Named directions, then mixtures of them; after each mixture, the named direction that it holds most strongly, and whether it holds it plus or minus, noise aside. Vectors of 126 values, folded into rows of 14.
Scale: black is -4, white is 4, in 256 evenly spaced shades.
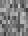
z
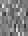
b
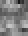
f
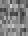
z, minus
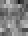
f, plus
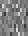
b, plus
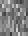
b, plus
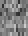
b, minus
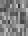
z, minus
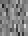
b, minus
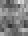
f, minus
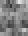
f, minus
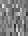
b, plus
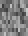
z, minus
